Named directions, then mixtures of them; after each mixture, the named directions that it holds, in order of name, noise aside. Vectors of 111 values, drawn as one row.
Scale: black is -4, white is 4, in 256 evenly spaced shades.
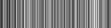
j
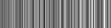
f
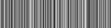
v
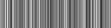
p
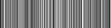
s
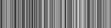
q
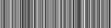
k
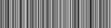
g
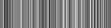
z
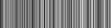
f, q, s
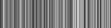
k, q, z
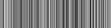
z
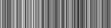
q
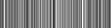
s, v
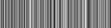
v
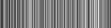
j, v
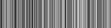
q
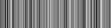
p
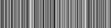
v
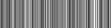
j, p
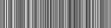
p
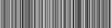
k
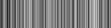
j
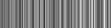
f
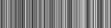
f, p, q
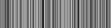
g, q, z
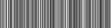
p, s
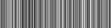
k, q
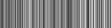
f, j, v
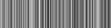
f, p, q
